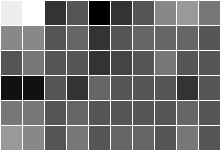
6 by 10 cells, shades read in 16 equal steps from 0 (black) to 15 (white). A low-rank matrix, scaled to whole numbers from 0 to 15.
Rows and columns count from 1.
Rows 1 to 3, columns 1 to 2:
14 15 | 8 8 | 5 7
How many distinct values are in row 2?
4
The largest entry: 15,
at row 1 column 2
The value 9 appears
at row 1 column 9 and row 6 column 1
